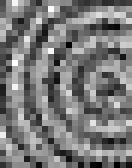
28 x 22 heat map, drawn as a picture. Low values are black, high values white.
Rings: centred on the middle right. Slope: none. Average level on the scale: 50%.
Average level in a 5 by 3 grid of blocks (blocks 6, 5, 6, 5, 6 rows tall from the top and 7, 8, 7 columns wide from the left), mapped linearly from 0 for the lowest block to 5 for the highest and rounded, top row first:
322
234
414
245
430
